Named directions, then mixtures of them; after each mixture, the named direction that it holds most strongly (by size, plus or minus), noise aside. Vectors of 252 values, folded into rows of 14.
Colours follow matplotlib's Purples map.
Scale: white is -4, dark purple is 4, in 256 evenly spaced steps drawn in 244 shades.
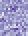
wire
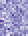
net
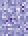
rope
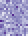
net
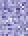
rope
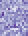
wire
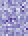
rope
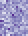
net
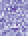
wire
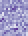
wire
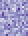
wire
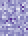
rope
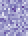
wire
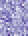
net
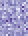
rope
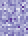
rope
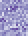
wire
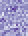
wire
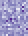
rope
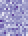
wire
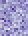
net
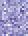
rope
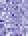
net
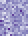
net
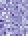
net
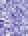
net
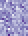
net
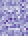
rope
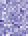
net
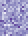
rope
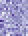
net
